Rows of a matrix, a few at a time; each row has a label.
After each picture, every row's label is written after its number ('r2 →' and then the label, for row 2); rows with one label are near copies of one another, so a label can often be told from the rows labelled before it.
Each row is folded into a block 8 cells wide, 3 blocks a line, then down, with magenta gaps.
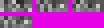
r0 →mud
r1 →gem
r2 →gem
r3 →gem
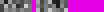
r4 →gem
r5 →mud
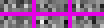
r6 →gem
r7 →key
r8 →key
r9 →gem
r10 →key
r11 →mud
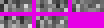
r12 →gem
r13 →mud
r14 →gem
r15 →mud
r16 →gem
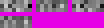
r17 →key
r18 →gem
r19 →key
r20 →gem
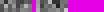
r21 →gem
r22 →mud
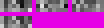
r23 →mud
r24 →key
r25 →gem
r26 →mud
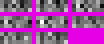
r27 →mud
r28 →mud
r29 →key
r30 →key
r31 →key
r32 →mud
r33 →gem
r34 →mud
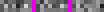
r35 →gem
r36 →gem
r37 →key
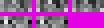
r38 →mud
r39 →mud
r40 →mud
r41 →key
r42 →key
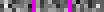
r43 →key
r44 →mud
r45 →gem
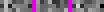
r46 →key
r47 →mud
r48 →key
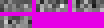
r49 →gem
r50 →gem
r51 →mud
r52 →key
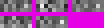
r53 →gem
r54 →key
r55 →gem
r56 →mud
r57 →gem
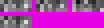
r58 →gem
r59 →gem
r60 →mud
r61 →gem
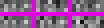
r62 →gem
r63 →mud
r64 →gem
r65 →gem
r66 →gem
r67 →key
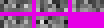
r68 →gem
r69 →mud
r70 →mud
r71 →gem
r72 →key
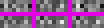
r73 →key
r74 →gem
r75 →key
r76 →gem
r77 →gem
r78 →gem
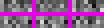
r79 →mud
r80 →gem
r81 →mud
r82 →key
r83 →key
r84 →gem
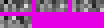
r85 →gem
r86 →gem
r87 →mud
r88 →mud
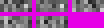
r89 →gem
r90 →gem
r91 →mud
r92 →key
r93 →key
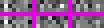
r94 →key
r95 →gem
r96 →gem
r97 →key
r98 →mud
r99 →gem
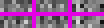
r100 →mud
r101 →gem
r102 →key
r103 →gem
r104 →mud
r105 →key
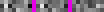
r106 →key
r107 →key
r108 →gem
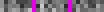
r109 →mud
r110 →key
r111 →gem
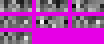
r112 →mud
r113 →mud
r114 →key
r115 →gem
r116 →key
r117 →gem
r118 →gem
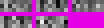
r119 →key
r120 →mud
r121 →gem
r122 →mud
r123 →key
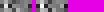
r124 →key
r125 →key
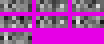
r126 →key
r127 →gem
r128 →gem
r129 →mud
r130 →gem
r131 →key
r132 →key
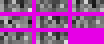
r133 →mud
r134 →gem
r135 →mud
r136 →key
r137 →mud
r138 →gem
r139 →gem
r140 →mud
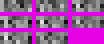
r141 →mud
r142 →gem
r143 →key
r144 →key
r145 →key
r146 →key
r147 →key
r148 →key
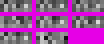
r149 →gem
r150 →gem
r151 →gem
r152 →mud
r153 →gem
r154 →gem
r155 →gem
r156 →key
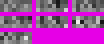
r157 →gem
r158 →mud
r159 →mud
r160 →mud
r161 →mud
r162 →key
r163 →gem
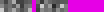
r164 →mud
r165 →gem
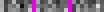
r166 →mud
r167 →mud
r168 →gem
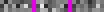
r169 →gem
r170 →key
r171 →gem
